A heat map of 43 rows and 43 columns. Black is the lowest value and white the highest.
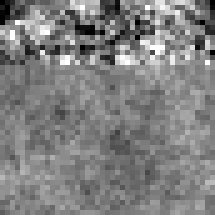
A horizontal seam about 30% of the way down splits the table, and the bottom part is calmer. There is no overall slope. A few values lie far out on both sides of the bulk.
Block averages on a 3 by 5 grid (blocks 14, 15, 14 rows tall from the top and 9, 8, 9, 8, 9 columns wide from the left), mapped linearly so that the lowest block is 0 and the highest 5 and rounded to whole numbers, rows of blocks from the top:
12052 / 12224 / 33113
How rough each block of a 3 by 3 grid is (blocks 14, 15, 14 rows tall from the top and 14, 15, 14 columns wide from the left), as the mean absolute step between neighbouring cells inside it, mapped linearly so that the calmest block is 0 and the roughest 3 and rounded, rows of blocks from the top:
233 | 000 | 000
